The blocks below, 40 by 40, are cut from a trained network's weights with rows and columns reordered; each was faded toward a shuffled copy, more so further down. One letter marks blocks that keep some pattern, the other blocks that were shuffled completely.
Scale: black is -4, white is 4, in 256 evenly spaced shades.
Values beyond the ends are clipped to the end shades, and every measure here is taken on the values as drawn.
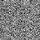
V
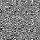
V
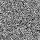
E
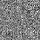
V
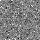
E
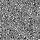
E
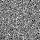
E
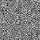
V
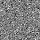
E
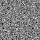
E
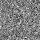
E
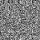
V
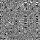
V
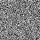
E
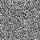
V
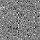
V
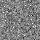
E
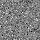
E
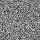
E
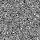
E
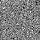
V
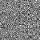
V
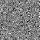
V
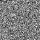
V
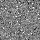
E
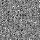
V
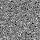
E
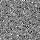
E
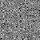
V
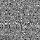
V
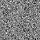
V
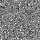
E
